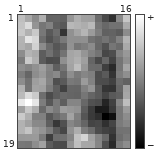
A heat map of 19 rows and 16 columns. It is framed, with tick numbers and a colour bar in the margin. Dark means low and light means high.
Histogram: bell-shaped. Ninth with the lowest average: bottom right. Stripes: upright, repeating 2 times. Average level on the scale: 50%.
